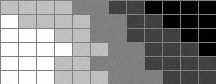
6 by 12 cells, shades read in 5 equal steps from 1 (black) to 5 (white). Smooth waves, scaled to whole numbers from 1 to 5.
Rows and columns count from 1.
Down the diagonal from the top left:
4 4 5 5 4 4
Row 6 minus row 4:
0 0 0 -1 0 0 0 0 1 0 0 1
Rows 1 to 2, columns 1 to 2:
4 4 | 5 4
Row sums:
30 34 37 41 40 42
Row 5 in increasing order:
2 2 2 2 3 3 3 4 4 5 5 5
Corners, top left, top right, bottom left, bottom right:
4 1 5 2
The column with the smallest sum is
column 12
